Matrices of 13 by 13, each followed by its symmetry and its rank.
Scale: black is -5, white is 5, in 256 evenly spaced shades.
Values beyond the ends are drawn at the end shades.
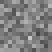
neither, full rank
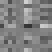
neither, rank two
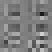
neither, rank two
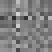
antisymmetric, rank two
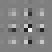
symmetric, rank one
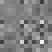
symmetric, rank two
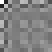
symmetric, rank two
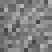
neither, full rank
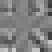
antisymmetric, rank two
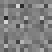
antisymmetric, rank two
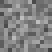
neither, full rank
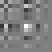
symmetric, rank one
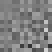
antisymmetric, rank two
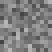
neither, full rank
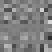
neither, rank two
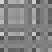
symmetric, rank one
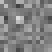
symmetric, rank two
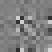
symmetric, rank two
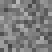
neither, full rank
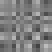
symmetric, rank one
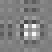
symmetric, rank one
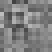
antisymmetric, rank two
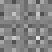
symmetric, rank two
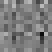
neither, rank two
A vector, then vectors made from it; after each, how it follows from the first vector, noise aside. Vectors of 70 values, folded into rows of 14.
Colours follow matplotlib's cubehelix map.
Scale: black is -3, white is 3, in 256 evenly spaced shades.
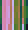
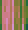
shrunk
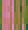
shrunk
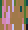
partly zeroed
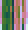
negated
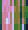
copied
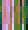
copied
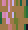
partly zeroed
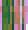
negated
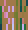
partly zeroed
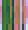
negated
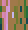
partly zeroed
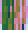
negated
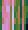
copied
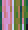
copied
